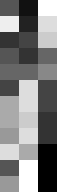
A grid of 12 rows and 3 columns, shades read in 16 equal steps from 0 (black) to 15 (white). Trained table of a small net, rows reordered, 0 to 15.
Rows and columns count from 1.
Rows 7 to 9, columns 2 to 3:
13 4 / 12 3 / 13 3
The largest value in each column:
14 15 15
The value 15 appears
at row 1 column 3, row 11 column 2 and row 12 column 2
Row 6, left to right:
4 13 4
